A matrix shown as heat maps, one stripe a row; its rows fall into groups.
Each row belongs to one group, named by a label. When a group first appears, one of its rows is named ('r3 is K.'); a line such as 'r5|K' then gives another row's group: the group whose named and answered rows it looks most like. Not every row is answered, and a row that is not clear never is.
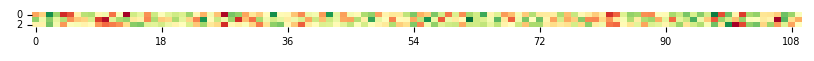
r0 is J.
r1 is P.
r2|J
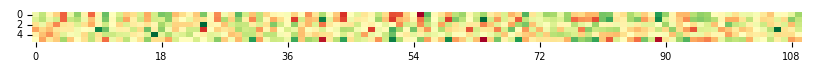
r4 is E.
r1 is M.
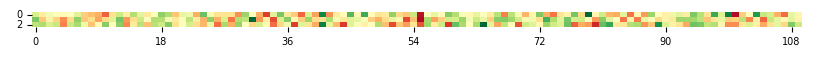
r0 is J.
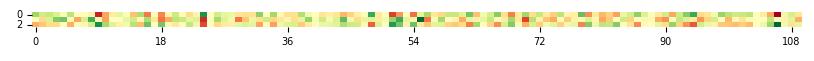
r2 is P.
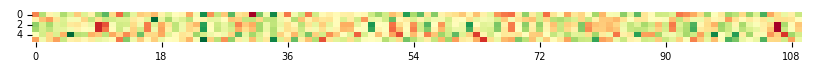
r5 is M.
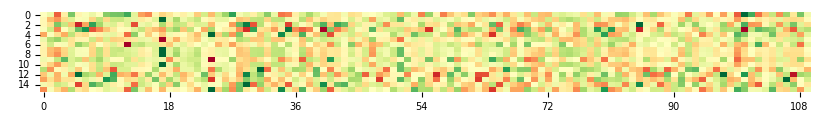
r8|E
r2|J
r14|J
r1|E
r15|M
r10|E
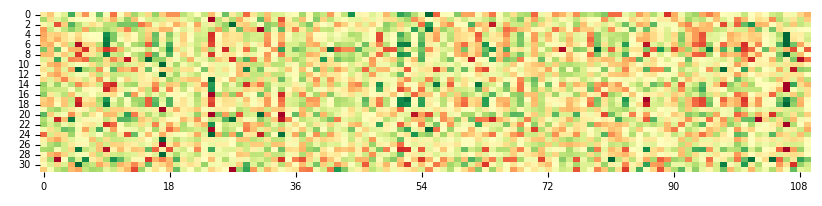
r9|J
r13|M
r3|M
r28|E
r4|P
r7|J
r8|P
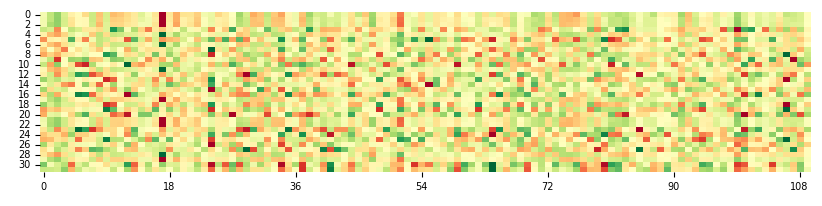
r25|P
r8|P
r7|M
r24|M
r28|E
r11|E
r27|J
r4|E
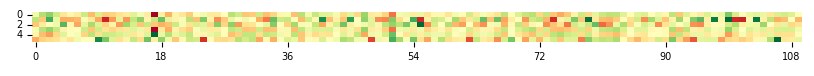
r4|E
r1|J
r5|P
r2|M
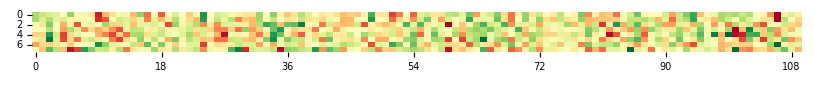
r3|J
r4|J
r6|P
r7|J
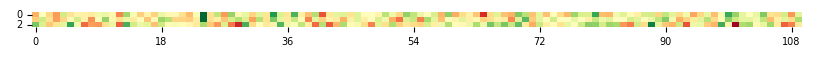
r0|M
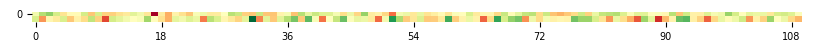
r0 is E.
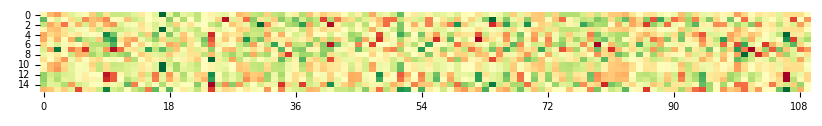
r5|P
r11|E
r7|J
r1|J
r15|P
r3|E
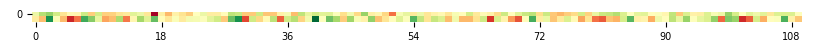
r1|J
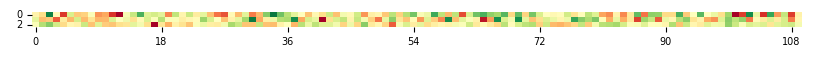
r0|J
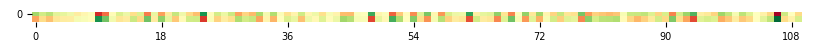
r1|P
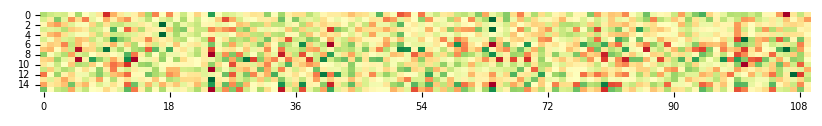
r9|J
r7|P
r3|J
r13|M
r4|E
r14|M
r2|E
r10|J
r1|J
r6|M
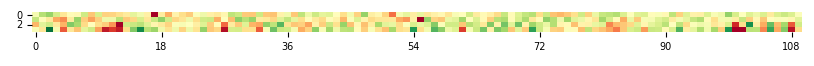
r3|J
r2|J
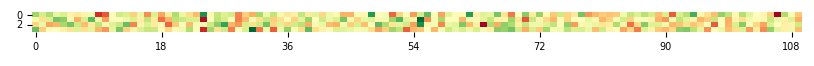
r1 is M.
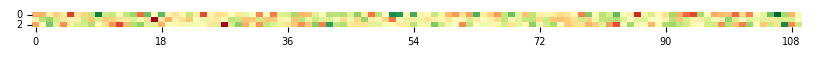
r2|J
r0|P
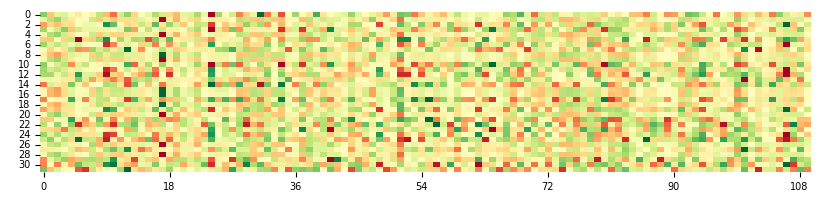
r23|M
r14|M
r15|E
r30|P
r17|M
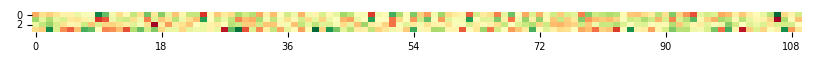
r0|P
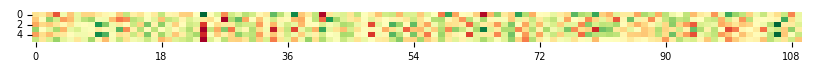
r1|J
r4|P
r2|P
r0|M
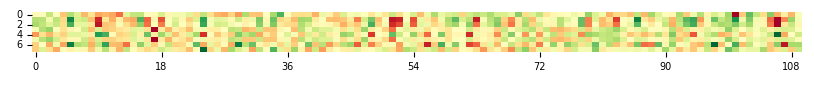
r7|M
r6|P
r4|P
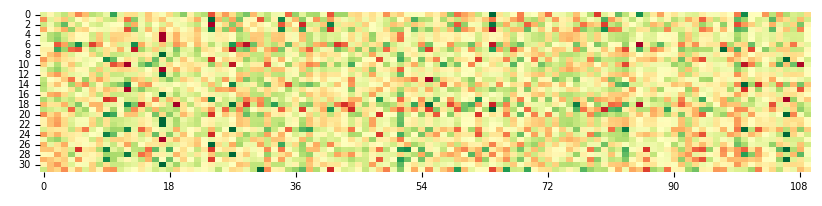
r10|J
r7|J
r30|E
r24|P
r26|M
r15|J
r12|E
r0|J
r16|E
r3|M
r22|E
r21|E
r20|P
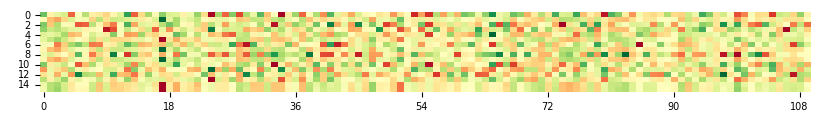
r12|P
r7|E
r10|J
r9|E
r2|J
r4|J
